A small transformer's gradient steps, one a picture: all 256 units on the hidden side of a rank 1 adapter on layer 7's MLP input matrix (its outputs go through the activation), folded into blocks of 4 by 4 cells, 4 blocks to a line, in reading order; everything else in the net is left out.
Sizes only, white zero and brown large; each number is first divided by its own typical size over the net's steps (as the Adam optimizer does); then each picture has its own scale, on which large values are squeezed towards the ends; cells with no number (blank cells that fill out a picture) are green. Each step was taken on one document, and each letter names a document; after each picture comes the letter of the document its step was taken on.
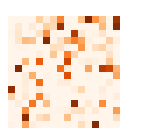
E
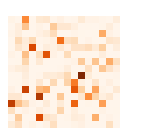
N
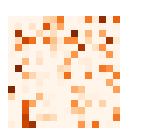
E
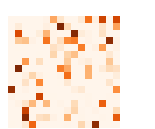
E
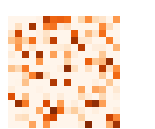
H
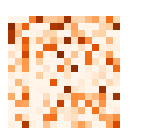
H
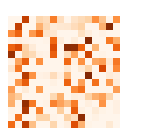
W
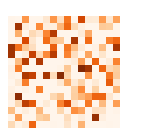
W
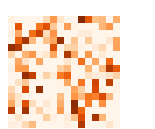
W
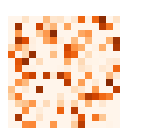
W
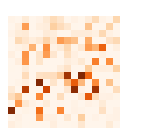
N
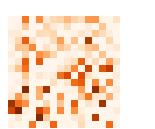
N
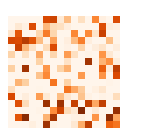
H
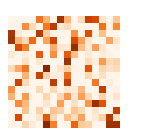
H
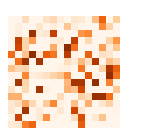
W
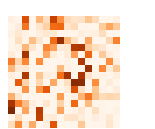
N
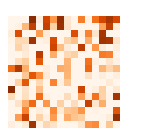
H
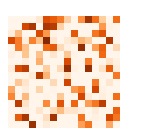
H
